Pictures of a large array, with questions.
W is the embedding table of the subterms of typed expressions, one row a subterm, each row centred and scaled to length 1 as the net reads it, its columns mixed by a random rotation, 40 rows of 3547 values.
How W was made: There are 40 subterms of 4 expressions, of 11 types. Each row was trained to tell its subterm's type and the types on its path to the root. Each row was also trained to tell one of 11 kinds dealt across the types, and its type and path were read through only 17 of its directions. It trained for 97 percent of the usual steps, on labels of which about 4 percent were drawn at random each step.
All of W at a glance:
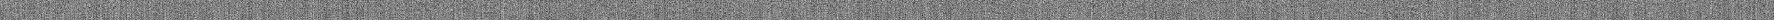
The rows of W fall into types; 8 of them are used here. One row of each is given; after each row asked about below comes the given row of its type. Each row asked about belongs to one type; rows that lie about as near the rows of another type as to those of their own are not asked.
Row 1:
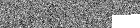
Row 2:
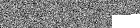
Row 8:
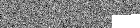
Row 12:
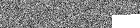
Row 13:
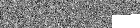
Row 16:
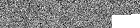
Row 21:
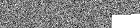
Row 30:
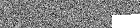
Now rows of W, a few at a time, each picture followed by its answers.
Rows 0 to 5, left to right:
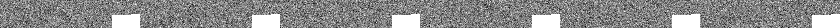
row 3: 30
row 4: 1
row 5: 1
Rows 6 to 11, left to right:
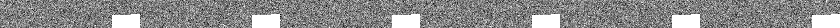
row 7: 13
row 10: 21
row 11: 16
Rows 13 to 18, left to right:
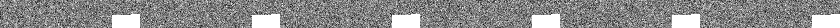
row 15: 21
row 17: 1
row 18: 8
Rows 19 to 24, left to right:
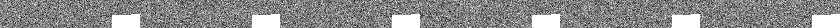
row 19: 30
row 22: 13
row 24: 21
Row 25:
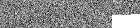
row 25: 1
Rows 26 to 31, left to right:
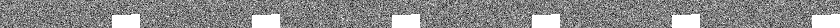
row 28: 30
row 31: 16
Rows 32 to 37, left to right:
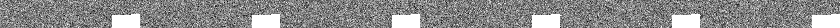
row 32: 21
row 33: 16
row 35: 30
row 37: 13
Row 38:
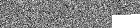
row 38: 21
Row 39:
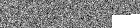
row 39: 30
